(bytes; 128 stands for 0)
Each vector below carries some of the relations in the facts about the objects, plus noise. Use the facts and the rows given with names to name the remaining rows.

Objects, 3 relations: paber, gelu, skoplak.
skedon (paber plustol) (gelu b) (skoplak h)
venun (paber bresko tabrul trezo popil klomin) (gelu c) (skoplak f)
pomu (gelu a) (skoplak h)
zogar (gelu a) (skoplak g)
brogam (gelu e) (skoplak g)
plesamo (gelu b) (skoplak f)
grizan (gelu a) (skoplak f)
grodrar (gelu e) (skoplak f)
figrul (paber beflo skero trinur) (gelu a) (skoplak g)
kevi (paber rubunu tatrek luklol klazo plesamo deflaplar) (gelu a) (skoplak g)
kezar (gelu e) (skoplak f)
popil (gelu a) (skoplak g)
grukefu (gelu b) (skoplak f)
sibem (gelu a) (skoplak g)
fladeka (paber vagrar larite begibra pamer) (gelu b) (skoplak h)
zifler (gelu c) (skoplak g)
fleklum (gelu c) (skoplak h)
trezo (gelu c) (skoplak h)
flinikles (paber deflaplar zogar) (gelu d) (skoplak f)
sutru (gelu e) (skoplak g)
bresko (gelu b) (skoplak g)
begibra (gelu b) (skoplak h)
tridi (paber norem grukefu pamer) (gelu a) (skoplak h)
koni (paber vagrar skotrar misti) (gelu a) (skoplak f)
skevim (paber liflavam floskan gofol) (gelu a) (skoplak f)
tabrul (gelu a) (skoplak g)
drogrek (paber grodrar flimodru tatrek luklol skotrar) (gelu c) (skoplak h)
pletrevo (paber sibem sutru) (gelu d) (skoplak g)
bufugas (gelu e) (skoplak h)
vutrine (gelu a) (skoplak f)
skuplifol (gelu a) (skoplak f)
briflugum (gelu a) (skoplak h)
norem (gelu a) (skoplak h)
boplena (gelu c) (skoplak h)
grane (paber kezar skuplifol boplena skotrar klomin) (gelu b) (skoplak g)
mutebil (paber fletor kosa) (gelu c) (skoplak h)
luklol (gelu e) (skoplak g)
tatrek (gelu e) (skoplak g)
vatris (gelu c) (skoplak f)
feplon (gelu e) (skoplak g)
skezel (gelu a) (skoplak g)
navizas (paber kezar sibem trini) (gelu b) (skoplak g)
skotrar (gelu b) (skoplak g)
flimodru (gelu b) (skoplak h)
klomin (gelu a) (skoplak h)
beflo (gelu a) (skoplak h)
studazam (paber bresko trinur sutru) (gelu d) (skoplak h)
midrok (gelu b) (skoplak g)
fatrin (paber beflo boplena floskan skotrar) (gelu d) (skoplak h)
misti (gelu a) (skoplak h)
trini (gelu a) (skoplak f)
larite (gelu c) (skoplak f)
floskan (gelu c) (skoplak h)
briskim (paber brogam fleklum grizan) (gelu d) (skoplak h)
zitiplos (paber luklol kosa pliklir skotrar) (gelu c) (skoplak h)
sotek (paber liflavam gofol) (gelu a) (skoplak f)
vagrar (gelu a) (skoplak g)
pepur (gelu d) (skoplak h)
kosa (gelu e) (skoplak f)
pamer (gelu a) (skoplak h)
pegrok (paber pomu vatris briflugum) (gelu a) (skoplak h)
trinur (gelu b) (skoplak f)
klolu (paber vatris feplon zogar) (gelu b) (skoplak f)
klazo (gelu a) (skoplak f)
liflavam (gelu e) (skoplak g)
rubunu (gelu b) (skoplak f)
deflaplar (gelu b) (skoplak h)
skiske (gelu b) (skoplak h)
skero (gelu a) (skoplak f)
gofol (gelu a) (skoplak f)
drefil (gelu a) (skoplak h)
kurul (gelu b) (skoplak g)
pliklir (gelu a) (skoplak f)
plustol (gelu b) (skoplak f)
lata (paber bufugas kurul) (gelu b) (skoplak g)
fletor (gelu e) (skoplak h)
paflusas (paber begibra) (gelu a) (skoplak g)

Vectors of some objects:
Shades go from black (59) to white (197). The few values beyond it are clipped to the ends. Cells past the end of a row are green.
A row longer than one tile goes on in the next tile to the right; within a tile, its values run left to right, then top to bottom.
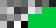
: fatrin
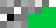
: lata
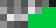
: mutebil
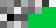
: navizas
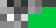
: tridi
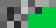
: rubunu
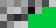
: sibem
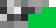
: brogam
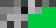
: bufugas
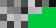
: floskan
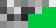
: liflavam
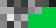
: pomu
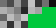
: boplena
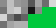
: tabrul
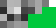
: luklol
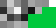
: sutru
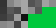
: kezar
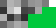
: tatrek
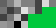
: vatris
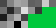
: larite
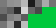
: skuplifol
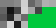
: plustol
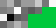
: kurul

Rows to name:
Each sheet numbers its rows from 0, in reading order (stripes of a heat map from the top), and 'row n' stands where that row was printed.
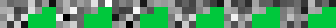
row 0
briskim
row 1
grane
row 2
koni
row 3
beflo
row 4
pegrok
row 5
fletor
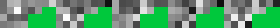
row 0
zifler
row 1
klomin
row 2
skedon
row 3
begibra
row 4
studazam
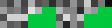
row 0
zitiplos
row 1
fleklum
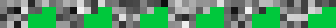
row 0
gofol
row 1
flinikles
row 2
misti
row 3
pletrevo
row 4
trinur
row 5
drogrek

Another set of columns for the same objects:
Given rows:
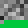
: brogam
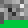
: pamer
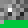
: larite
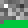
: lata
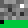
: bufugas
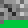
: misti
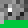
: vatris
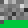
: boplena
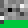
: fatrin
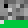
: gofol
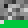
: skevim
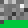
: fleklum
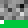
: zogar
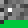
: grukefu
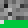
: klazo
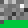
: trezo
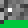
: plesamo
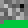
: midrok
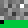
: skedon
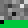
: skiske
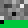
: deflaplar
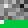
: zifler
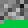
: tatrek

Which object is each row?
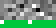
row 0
kevi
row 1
pletrevo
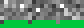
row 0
mutebil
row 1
trinur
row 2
navizas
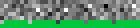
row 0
sutru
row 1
venun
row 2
plustol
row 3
skotrar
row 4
tridi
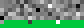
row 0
liflavam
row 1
pepur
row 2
sibem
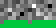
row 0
kezar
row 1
grane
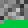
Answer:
feplon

